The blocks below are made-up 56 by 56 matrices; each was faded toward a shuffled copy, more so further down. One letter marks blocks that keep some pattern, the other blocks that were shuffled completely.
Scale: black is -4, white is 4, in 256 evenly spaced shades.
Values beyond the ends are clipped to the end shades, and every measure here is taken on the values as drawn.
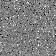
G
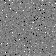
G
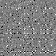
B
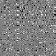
B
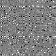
B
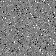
G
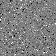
G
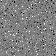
G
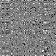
B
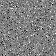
G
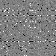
B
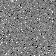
G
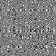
B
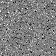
G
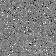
G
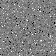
G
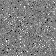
G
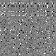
B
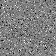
G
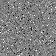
G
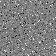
G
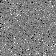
G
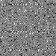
B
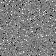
G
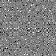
B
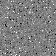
G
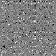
B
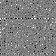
B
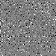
B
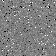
G
